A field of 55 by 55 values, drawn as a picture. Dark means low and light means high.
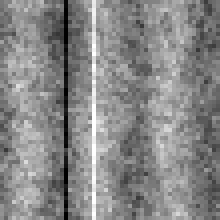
No overall slope runs across the table. Stripes running up and down repeat 3 times from left to right. Columns 17 and 24 differ from the columns beside them. The top left is the ninth with the lowest average.
